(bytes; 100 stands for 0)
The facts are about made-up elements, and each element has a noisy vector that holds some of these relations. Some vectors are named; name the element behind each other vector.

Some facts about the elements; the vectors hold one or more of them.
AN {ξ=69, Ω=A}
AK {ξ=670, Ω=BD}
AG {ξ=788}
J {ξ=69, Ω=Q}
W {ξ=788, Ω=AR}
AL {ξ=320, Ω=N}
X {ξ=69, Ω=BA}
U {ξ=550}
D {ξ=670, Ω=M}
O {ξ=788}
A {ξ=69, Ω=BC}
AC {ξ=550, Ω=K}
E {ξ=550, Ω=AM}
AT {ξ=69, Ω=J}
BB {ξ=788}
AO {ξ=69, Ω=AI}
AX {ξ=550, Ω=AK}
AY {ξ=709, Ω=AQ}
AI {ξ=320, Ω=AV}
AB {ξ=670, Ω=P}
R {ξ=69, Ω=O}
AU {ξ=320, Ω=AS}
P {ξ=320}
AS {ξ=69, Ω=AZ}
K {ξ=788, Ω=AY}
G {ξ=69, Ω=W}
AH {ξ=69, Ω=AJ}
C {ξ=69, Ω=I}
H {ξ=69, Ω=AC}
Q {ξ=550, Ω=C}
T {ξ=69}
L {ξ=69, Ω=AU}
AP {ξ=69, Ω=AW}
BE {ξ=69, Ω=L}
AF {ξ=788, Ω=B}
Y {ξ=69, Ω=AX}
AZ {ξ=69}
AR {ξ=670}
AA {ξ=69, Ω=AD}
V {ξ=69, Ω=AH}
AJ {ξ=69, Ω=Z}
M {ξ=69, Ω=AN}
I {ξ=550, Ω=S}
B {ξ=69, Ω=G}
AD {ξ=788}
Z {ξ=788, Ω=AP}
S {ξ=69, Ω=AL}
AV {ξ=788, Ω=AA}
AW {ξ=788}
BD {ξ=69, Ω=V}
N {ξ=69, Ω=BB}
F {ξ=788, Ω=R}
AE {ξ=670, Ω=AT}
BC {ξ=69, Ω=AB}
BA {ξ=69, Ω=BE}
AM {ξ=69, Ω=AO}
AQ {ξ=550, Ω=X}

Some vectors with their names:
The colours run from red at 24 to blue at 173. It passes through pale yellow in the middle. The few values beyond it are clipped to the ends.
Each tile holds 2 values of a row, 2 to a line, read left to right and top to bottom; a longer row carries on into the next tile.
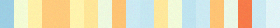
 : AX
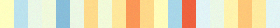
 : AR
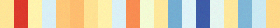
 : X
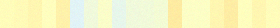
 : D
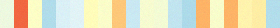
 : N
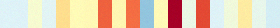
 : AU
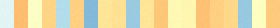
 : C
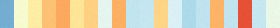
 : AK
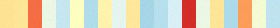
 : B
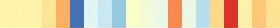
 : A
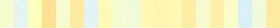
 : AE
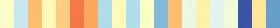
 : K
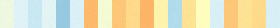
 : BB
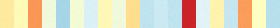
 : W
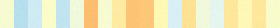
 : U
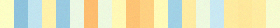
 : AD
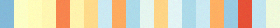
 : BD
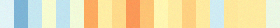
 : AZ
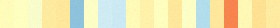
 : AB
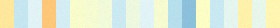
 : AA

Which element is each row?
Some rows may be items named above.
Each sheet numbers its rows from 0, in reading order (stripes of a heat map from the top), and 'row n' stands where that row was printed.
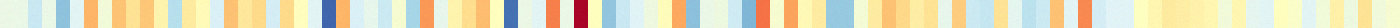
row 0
BB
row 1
AJ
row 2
AL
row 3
AX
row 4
Y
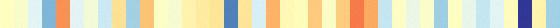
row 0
AH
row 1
AY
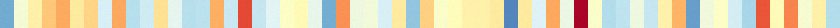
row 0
AK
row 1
AH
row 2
S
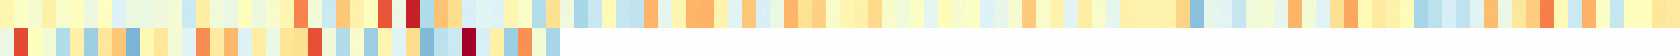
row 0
E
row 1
BE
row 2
P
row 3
AF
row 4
M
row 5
AW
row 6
I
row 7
G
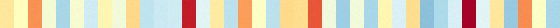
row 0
W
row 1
G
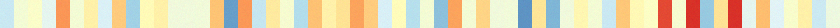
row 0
V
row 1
AC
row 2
L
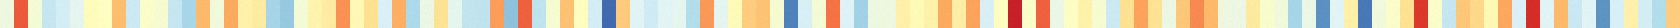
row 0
N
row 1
BD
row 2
Z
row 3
AS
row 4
AQ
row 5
BA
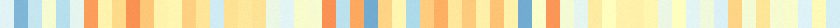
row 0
AZ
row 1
Q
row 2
H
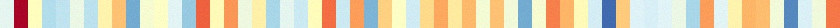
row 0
S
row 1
J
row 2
Z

